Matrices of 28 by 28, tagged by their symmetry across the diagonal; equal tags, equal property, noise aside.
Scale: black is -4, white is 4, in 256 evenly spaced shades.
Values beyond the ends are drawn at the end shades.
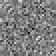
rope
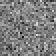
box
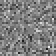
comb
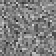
comb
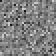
rope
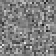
comb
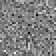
box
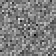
rope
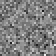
rope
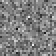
comb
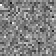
box
